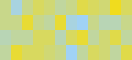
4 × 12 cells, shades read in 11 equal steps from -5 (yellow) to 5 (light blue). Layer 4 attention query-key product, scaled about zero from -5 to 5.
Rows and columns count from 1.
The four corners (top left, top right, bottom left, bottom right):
0 -2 1 -3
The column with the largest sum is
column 7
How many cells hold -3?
3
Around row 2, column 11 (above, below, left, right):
-5 -3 2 0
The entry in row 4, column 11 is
1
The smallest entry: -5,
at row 1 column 11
